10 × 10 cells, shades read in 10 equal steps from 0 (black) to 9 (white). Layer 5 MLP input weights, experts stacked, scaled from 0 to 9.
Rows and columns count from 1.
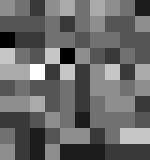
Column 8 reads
5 3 4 2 7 5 5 4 4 2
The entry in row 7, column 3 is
6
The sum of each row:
42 35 29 38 52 38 41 32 40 22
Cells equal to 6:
6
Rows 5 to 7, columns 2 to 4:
6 9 2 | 4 3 3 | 5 6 3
